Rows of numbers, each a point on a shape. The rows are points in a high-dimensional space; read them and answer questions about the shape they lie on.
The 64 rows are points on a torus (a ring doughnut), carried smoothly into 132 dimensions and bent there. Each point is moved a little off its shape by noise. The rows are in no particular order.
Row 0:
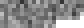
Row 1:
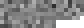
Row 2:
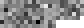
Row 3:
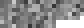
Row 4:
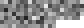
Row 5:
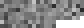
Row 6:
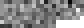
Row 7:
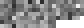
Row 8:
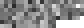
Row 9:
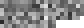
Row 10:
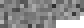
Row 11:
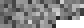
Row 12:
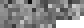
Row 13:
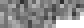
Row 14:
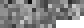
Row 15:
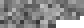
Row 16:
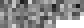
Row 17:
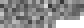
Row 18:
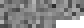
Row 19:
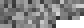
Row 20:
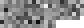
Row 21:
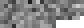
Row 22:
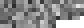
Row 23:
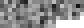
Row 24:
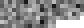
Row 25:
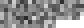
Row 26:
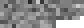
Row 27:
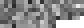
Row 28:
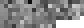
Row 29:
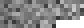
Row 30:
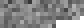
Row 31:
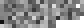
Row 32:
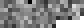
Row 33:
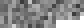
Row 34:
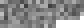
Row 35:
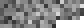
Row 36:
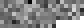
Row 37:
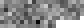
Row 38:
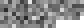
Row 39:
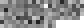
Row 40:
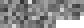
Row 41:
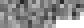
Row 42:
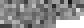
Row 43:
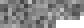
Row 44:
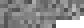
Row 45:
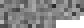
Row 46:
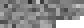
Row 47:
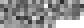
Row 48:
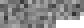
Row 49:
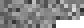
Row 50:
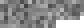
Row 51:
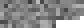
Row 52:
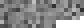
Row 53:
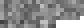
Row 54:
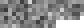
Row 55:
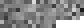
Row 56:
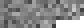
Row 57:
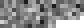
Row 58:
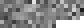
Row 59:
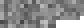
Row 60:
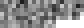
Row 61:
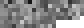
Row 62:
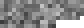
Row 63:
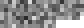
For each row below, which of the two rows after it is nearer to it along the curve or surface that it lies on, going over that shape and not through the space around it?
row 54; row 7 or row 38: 38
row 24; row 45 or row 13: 13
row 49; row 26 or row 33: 26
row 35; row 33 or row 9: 9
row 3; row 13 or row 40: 40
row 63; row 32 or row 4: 4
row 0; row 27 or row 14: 14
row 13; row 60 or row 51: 60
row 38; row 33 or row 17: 33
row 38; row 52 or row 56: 52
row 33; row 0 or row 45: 45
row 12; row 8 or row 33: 8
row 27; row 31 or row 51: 31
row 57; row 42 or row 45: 42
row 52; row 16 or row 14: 14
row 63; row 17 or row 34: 17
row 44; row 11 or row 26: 26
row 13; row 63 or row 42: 42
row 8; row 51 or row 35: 35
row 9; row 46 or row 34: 46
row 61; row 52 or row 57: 52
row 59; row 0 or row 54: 54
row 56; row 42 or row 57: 42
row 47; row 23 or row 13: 13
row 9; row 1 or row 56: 56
